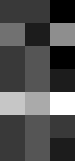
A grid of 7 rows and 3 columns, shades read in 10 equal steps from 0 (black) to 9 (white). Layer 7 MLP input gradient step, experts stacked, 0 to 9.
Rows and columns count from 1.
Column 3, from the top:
0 5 0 1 9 2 1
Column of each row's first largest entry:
1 3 2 2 3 2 2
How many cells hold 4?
1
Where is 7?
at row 5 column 1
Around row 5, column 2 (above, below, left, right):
3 3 7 9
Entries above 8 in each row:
0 0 0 0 1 0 0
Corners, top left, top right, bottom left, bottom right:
2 0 2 1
